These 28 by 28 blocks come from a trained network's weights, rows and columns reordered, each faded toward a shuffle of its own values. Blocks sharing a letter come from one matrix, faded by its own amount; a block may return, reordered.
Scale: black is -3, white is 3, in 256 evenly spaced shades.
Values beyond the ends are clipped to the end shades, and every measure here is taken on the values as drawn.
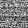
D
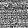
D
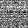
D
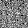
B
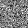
B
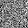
B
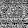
D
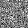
B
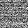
D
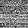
D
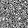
B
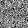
B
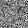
B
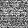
D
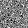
B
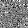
B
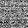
D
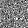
B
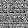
D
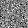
B
